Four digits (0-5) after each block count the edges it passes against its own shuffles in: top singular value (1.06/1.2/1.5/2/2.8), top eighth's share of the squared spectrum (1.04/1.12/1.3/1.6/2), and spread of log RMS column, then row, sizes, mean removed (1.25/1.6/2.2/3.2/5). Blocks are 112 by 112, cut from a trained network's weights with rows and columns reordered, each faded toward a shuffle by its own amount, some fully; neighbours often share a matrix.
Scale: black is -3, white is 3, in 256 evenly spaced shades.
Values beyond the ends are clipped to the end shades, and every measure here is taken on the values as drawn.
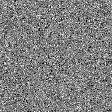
1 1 0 1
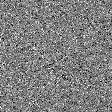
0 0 0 0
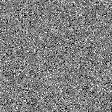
2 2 0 2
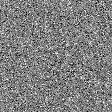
0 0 0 0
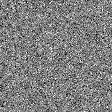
2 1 0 0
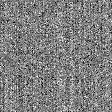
3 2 0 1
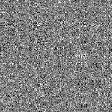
3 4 2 2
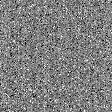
2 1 0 1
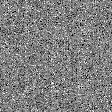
2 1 0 0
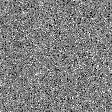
0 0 0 0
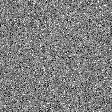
2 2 0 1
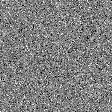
1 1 0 0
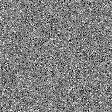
1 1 0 0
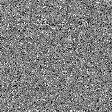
2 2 1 1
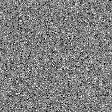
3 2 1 2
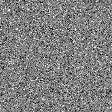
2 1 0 0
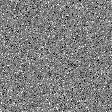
0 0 0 0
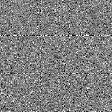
4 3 2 2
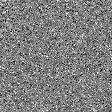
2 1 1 0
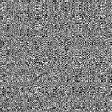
4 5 3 3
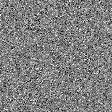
1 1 0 0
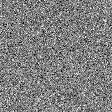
1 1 0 0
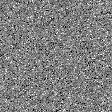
2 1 1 0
